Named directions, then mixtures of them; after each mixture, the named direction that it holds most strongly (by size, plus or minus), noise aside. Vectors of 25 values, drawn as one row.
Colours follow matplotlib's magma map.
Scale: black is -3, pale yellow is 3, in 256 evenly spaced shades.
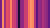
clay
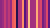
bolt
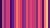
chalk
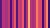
bolt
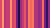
clay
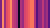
clay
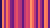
chalk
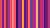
bolt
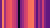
clay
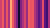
clay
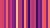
bolt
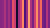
bolt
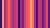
clay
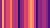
clay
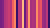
bolt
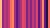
chalk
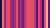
chalk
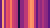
clay
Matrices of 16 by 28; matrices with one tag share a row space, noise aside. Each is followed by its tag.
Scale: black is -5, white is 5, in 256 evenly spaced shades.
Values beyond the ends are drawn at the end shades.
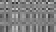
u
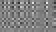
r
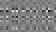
u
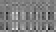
u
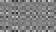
u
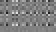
u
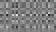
u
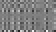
r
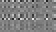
r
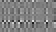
r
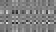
u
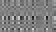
r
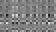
u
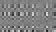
r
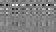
u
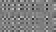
r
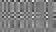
r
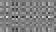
u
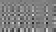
r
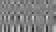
r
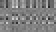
u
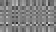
u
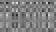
u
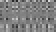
u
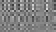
r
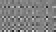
r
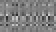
u
